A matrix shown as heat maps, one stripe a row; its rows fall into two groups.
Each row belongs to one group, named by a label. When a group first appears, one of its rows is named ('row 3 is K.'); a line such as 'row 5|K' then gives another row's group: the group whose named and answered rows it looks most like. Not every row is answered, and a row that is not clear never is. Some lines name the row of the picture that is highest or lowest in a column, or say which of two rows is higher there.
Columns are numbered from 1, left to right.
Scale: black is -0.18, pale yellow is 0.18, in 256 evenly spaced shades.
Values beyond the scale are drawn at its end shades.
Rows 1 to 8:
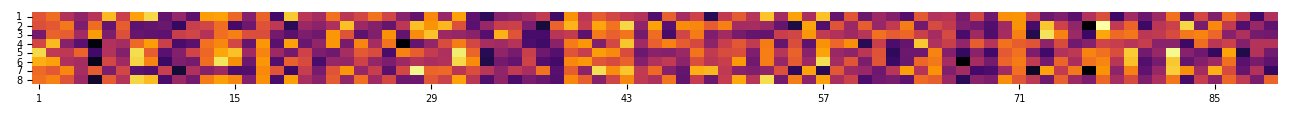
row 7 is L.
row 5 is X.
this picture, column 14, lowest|7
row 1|X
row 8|X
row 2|L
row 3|L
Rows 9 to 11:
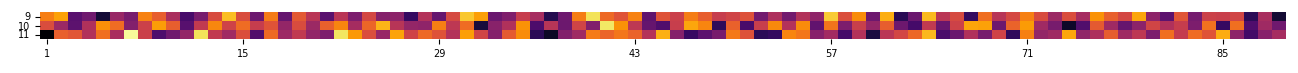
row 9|X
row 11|L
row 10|X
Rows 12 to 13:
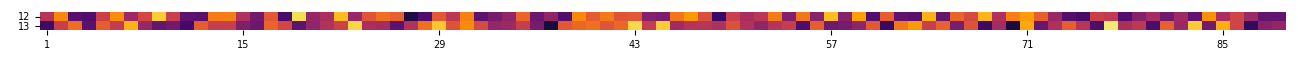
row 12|X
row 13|L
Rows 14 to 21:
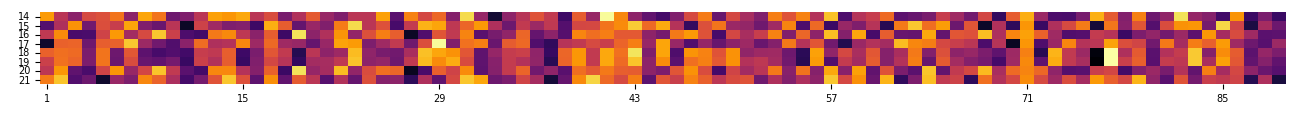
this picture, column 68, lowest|15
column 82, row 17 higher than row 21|No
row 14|X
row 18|L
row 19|L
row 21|X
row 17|L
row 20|X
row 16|X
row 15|L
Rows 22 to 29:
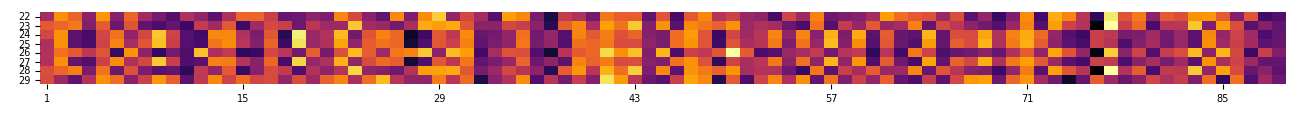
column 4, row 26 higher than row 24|Yes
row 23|L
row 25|X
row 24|X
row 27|X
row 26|L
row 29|X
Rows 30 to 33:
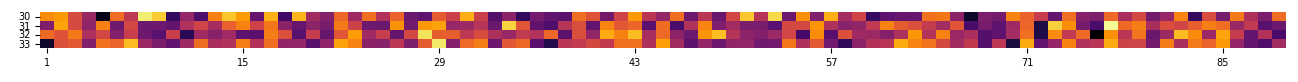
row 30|X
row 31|L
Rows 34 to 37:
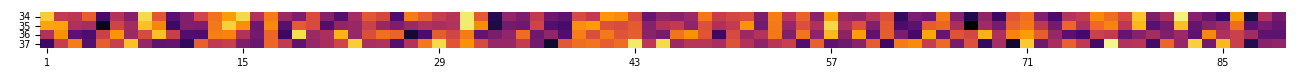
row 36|X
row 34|X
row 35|X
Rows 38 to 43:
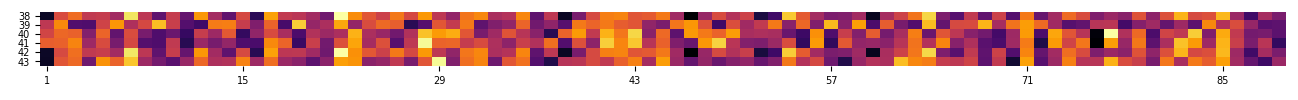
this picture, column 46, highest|39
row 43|L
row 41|L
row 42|L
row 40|L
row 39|X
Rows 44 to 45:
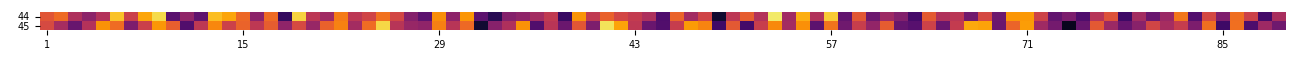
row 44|X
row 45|X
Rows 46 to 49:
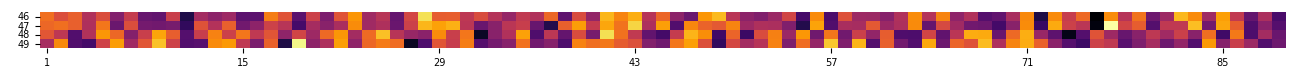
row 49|X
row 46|L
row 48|X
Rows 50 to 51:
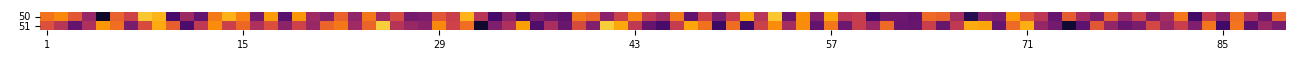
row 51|X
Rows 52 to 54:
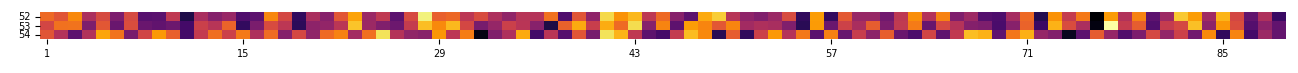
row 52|L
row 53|L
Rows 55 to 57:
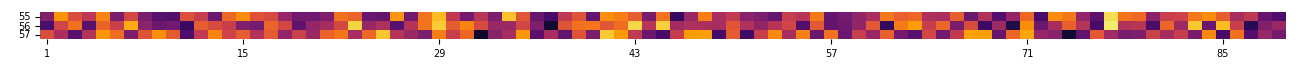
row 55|L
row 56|L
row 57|X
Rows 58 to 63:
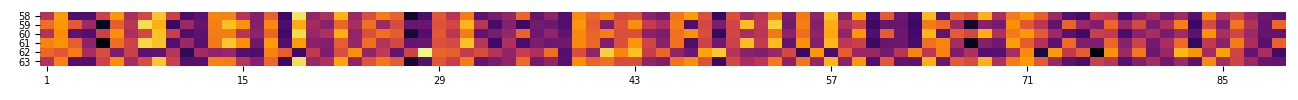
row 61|X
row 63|X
